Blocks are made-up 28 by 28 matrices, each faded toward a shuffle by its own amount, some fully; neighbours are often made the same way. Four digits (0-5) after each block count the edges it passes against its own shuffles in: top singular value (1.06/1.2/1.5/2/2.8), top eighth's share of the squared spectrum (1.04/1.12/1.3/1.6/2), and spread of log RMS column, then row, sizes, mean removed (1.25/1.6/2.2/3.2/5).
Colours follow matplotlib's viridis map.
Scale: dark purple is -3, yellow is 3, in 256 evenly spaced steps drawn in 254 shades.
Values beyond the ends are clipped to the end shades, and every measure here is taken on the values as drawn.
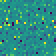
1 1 0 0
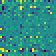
2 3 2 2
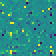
2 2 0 1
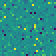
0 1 0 0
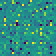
2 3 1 1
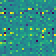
2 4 2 2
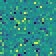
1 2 2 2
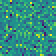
2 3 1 1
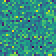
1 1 0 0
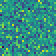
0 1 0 0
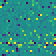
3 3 0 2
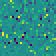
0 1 0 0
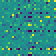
3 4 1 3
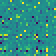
3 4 1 2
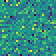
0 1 0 0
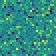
0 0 0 0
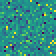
0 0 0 0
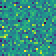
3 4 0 1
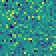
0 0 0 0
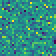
1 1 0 0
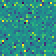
1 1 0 1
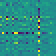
3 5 2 2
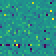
3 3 0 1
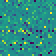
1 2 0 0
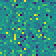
2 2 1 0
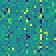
3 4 2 0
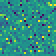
0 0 0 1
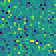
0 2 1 0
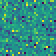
1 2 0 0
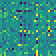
3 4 2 2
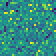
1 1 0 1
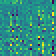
3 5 3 2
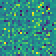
2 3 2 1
